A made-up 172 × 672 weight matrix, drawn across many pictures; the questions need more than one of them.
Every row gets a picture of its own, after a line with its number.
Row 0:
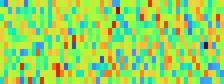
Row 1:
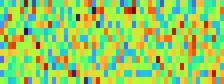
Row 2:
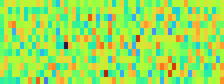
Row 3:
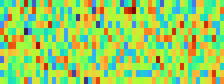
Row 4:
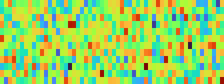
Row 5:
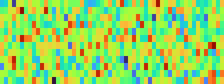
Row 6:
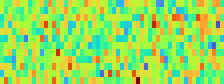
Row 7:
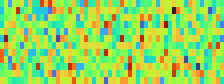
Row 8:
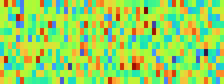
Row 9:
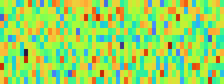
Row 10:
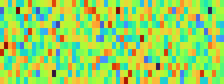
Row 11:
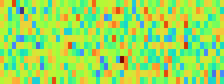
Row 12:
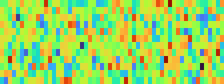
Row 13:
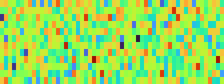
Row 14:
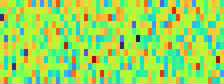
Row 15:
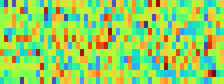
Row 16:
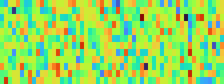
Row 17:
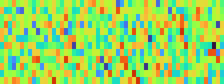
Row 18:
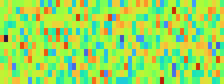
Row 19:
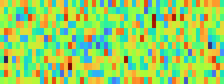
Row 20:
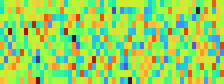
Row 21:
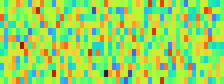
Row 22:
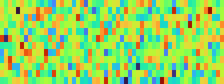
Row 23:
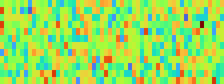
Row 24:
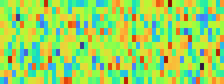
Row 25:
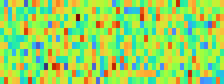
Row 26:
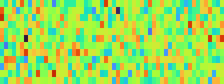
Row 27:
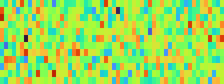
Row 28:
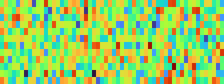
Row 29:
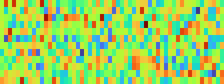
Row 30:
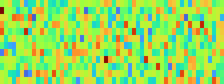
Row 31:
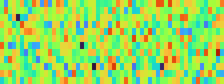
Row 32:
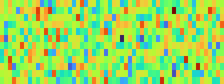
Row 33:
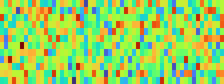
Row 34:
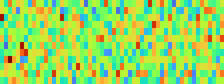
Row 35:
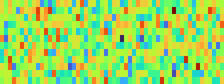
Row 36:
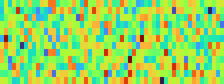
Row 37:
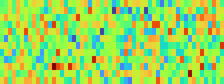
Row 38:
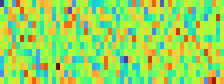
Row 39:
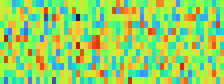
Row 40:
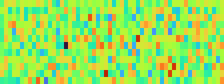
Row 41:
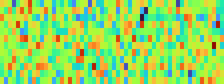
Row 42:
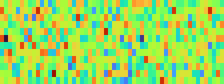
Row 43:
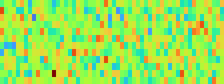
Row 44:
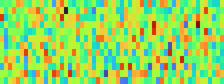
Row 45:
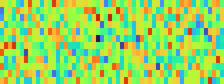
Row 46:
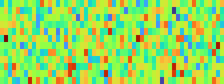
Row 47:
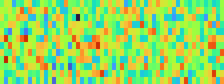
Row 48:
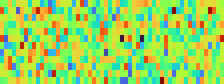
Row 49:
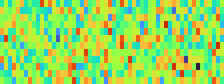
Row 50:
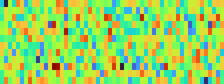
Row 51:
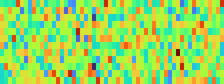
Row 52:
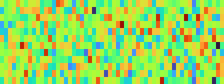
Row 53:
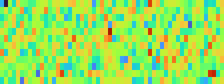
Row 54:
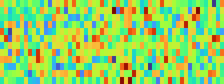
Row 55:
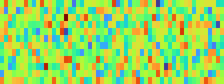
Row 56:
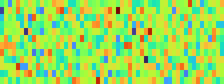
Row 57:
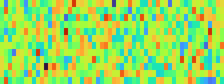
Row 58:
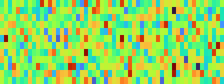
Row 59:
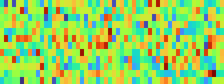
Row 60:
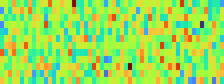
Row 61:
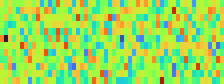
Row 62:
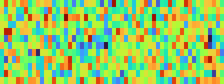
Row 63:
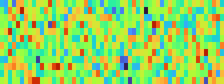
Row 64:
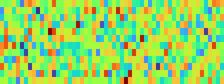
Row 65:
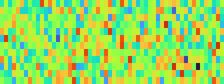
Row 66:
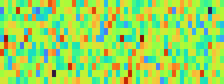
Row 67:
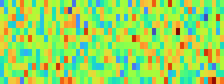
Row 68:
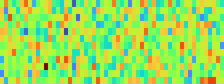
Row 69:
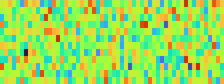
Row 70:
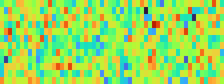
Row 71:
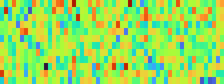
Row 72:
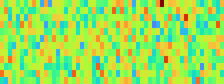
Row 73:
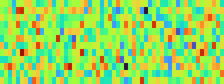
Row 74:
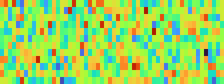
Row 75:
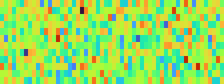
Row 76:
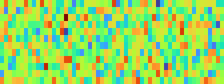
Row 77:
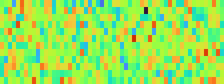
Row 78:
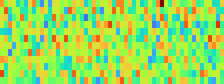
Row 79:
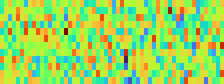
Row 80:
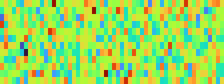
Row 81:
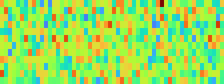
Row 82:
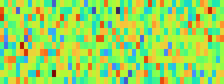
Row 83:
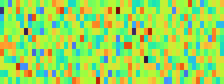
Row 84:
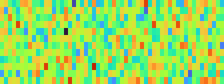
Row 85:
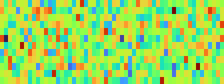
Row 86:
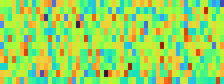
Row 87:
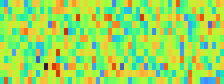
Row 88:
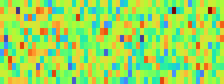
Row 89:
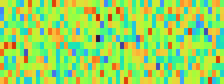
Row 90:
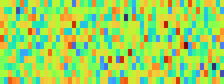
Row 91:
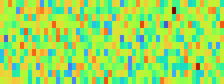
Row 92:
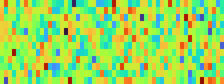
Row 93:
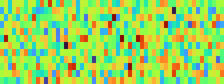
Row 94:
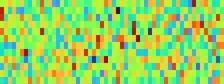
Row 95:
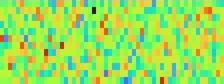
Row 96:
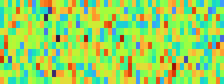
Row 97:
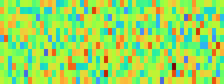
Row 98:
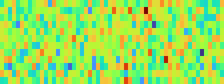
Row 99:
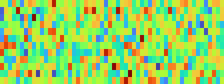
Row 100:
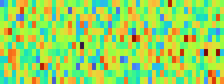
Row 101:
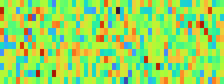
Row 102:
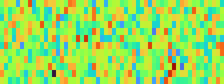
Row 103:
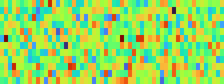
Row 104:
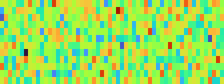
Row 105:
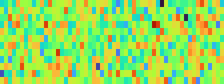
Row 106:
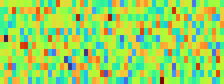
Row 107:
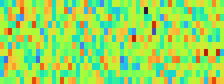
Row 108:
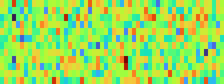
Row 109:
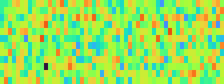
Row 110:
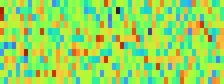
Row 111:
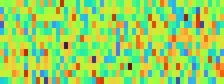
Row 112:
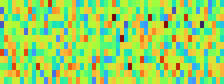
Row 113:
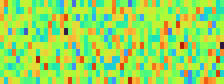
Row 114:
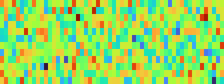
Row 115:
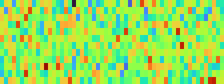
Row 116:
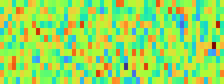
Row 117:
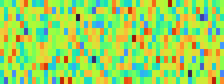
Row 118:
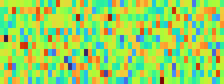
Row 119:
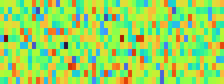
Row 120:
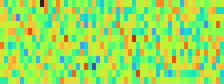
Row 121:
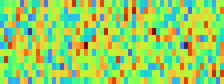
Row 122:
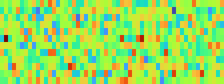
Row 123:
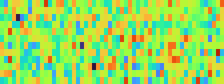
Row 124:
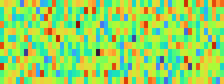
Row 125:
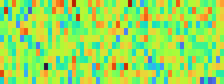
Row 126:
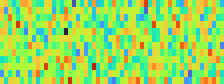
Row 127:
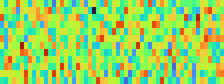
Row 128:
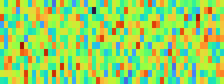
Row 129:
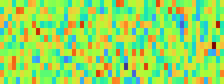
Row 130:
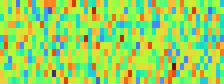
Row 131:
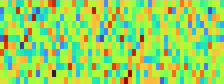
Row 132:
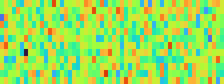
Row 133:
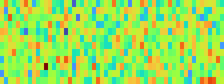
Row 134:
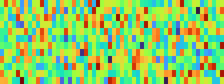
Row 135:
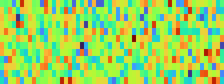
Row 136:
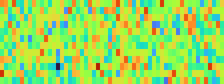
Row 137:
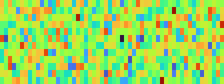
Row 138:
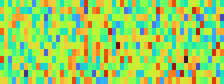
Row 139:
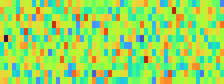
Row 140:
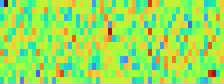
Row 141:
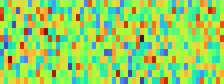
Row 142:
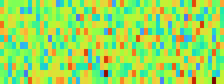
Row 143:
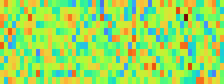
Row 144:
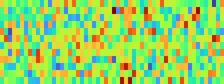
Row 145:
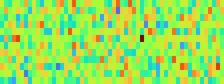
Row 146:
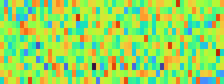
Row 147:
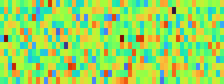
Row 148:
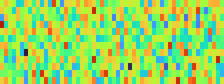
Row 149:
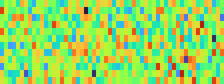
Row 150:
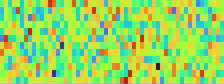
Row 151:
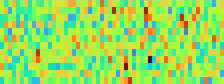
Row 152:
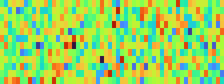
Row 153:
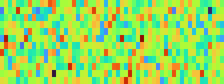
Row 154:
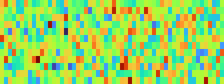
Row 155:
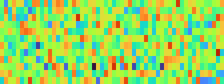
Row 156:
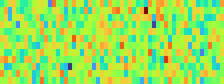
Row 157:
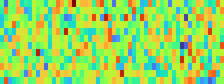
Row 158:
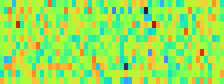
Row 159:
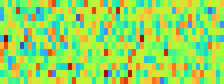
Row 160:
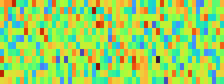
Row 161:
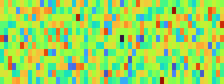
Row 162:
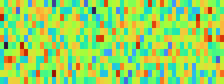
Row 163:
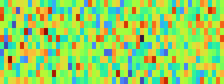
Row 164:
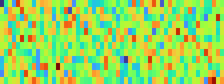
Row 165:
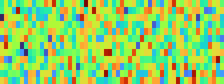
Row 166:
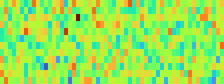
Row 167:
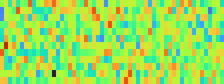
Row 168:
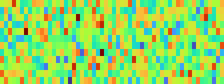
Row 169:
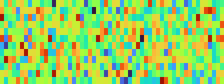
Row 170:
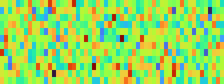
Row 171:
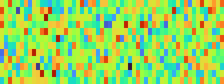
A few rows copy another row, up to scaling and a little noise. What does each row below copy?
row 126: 84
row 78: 81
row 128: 127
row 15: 59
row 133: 68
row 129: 116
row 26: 27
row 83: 56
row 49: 65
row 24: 12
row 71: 125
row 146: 155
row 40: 2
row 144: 54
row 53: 140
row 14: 13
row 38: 164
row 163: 141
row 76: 55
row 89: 45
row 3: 1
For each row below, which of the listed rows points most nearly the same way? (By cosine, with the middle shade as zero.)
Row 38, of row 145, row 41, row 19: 41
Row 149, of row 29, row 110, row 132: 110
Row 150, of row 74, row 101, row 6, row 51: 74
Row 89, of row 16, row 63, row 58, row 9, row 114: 9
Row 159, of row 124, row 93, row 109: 93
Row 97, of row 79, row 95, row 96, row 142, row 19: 142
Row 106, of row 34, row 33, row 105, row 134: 33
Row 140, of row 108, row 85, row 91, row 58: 58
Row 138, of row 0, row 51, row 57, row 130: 130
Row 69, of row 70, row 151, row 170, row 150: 150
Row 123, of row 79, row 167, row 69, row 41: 79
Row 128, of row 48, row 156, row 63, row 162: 162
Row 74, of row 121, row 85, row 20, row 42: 121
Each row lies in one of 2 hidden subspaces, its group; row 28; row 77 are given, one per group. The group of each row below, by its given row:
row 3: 77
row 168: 77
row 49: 28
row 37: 77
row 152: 77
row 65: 28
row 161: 28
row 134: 77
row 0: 77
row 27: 28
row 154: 77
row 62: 77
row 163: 28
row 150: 28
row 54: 77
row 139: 28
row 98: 77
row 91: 28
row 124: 28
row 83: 28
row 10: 28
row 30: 28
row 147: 28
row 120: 77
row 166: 77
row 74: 77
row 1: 77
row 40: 28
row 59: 77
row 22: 28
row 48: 28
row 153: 28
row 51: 28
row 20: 77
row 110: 28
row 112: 28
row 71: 77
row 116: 77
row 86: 28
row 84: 77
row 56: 28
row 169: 28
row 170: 28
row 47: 77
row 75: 28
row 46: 28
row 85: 28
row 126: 77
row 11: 77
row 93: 28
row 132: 28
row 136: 77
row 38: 77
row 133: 77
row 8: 77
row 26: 28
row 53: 77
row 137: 28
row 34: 28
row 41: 77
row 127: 28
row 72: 77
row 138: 28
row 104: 28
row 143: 77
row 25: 77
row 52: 28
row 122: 28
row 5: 77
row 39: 77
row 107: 77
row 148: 28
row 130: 28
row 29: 77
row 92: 77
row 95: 28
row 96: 28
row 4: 77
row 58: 28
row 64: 28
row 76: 77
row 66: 28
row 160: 77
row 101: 28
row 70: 77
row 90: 77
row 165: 28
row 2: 28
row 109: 77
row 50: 77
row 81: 77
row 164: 77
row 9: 28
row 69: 28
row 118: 28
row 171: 28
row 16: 77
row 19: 77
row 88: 28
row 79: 77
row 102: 28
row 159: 28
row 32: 28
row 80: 28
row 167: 28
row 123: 77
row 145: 77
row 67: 77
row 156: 77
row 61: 28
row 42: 28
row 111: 28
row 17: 77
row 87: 77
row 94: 28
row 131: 28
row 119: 28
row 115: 77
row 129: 77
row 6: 77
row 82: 28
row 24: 77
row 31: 77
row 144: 77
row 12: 77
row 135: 77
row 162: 28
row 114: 77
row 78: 77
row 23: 28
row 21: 28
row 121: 77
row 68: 77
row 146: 77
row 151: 77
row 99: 28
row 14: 28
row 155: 77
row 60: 28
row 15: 77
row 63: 77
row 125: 77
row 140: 77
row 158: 77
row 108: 77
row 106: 28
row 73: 77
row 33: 28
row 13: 28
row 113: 77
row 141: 28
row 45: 28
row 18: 28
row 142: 28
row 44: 28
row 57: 77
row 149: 28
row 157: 77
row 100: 77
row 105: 77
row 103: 28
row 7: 28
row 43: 28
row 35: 28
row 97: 28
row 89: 28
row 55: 77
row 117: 77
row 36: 28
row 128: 28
